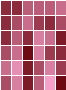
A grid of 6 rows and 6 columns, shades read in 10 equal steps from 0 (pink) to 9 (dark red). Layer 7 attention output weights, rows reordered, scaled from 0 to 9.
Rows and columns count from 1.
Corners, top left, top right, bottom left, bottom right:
7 3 5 9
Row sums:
29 33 31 32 25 28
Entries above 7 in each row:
0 0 1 1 1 2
